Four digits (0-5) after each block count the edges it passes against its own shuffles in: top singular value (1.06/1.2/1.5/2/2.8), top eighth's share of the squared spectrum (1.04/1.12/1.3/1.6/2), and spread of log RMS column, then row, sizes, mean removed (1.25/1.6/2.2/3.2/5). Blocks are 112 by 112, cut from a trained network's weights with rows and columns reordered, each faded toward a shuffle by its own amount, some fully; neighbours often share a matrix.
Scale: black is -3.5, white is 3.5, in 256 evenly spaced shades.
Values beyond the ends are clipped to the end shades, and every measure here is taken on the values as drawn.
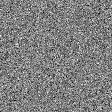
0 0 0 0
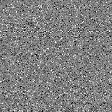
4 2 0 2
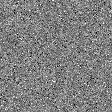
1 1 0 0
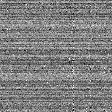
5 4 2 2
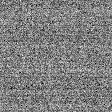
2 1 0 0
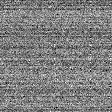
4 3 1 1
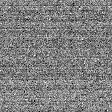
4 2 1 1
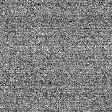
3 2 0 0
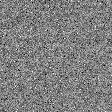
0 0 0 0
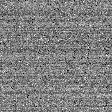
3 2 1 0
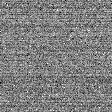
3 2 0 0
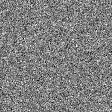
2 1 0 0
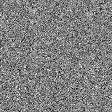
2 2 0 1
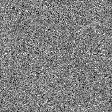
2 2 1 1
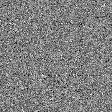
1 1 0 1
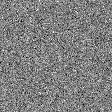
0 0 0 0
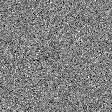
0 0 0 0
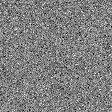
1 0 0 0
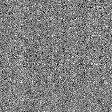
2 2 0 2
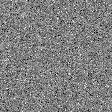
0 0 0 0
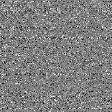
4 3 1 3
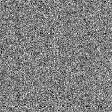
3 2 0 2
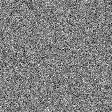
1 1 0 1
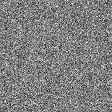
2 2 0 0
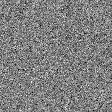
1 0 0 0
